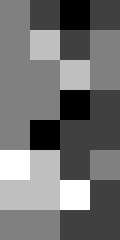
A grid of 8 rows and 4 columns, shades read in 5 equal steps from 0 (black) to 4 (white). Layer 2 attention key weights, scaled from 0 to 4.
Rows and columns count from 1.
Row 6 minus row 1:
2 2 1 1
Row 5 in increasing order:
0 1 1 2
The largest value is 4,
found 2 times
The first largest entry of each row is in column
1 2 3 1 1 1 3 1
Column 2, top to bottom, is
1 3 2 2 0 3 3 2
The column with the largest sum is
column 1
